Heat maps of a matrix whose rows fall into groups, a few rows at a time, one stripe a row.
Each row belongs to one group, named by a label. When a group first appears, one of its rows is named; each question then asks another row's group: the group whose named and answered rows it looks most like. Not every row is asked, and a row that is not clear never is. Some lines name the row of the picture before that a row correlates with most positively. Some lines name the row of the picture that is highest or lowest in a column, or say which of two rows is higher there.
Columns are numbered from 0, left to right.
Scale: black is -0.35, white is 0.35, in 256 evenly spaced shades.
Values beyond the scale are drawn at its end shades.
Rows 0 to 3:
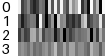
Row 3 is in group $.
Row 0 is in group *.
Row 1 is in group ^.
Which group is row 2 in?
^
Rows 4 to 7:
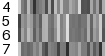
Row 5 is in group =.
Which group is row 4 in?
*
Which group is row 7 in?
*
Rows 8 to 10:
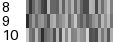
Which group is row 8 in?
^
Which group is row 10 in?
*
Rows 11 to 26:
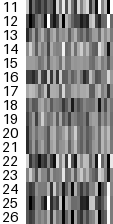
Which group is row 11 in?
*
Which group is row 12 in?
^
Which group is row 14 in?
$
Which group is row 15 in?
$
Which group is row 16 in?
^
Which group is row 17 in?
$
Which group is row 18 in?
^
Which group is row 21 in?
=
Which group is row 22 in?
*
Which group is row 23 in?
$
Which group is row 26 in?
^
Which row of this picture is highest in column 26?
11
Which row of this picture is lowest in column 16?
22
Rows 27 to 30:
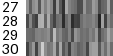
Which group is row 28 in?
^
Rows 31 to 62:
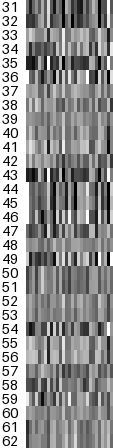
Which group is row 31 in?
^
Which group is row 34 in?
*
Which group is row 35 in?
^
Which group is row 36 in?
*
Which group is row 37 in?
$
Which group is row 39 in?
$
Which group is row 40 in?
$
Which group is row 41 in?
$
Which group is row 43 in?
^
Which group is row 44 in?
*
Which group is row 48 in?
$
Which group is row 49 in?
*
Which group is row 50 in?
=
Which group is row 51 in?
=
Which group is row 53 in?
$
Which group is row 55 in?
$
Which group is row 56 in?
$
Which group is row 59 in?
*
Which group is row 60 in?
$
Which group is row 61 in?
=
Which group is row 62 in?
=
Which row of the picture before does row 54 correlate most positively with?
29
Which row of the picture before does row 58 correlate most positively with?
29
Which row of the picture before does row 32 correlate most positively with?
28
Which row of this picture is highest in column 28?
49
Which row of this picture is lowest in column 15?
32
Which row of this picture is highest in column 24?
49
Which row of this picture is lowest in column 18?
31
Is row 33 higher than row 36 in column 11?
Yes
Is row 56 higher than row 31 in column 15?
Yes
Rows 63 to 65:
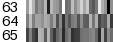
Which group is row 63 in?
$
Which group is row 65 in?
^
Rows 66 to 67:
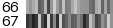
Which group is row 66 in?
$
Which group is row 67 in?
^
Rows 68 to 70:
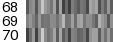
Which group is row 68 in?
=
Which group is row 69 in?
$
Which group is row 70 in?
=
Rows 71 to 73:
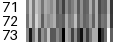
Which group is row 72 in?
=
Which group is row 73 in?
^
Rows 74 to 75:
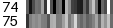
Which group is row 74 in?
^
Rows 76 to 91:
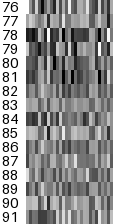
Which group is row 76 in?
*
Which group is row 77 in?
$
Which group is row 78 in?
^
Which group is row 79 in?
*
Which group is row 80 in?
^
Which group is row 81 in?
^
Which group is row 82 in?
=
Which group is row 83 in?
$
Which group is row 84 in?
^
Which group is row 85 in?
$
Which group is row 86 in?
=
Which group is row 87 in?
=
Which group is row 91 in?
*
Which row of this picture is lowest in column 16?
79
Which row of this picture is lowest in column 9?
80
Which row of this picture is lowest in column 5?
76
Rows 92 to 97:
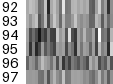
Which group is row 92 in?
$
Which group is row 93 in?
$
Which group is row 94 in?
*
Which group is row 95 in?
*
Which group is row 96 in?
=
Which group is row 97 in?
$
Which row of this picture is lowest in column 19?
96
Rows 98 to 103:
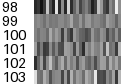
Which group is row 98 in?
^
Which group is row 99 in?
$
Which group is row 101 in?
*
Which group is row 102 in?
=
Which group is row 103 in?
*
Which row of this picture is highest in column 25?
102
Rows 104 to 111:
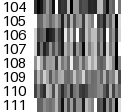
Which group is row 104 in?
^
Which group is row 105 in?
*
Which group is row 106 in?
*
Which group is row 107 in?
*
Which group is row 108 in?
$
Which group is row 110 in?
^
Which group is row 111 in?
*
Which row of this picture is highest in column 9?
109
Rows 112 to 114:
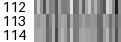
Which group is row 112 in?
$
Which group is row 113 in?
$
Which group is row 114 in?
$
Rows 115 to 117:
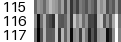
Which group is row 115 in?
=
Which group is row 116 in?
^
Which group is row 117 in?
^
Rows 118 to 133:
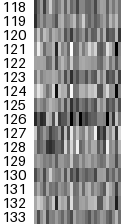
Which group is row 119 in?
=
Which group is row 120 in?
=
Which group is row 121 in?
$
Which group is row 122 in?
$
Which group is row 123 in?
=
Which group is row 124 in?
$
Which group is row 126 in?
^
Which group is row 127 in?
*
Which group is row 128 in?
*
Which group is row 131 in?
$
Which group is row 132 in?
$
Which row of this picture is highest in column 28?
127
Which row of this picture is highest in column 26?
127
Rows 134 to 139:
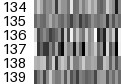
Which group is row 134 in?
$
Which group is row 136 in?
*
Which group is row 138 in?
$
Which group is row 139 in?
=
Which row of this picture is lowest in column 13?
137
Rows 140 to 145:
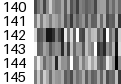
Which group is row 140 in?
=
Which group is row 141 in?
=
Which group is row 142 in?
*
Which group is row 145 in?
=
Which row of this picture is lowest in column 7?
144
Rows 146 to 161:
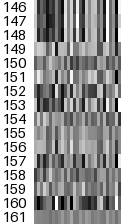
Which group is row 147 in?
*
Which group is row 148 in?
*
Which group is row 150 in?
=
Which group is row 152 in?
^
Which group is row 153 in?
*
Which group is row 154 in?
=
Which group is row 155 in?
$
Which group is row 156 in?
$
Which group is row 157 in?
*
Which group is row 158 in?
=
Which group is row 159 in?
=
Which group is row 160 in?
^
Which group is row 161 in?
$
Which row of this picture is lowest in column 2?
160
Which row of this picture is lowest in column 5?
147
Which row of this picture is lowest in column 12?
160
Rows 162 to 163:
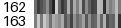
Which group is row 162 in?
^
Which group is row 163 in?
=
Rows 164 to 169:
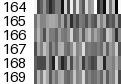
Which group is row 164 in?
*
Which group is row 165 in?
=
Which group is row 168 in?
^
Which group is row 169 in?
=
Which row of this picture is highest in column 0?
164
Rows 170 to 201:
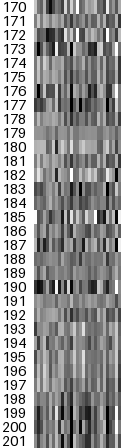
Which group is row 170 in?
*
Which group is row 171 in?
=
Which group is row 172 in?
*
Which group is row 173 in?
^
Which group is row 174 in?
=
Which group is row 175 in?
=
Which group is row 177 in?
^
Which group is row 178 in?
=
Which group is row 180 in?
$
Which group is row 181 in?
=
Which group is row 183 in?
^
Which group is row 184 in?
^
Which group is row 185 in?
*
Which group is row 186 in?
^
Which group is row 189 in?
^
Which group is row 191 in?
$
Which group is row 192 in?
=
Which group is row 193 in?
=
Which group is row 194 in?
^
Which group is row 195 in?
=
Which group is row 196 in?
=
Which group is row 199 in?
^
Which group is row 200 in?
^
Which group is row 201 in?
^
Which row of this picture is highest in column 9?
180
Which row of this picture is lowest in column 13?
187
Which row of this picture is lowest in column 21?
185
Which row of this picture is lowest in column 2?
190
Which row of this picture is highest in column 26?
185
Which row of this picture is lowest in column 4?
172
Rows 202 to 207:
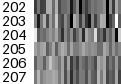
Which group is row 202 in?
^
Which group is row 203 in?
^
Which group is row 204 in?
*
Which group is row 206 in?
=
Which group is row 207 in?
=
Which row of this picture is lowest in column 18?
203
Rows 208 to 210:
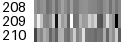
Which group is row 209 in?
$
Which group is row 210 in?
=
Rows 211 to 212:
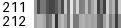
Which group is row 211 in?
*
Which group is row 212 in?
$
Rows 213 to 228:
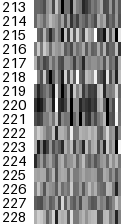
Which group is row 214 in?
=
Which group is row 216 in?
=
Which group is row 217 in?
*
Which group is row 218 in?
*
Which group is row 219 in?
^
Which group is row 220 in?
^
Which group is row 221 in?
^
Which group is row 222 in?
$
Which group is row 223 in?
*
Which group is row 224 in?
=
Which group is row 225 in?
$
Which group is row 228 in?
$
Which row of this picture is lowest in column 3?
223
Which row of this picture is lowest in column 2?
220
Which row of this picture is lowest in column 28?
216
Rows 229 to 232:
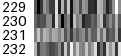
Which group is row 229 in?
^
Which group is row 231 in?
=
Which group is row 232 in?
*
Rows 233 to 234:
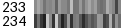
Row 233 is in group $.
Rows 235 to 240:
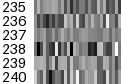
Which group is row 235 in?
=
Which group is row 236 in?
*
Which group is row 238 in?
^
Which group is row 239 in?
$
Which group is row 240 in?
*
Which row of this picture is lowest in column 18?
238
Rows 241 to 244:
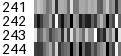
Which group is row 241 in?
$
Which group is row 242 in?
^
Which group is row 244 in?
^
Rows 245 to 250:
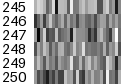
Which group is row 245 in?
$
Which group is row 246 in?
=
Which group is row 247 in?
^
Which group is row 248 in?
=
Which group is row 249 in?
$
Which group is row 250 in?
*
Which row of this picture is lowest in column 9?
250
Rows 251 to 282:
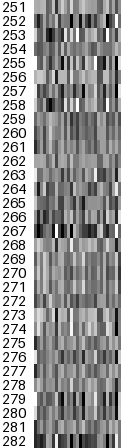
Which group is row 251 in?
$
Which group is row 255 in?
*
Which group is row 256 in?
$
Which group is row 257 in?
*
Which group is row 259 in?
=
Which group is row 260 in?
=
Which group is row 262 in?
$
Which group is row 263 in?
*
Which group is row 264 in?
^
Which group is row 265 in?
*
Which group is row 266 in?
*
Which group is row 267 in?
^
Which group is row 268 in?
$
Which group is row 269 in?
=
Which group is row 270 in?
=
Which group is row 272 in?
=
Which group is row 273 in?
$
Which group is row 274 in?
$
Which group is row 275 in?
=
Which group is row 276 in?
*
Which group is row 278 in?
$
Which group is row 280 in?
*
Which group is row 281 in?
=
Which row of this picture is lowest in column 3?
266
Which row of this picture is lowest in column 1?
267
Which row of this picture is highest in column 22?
267
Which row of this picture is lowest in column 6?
267
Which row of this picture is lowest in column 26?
282
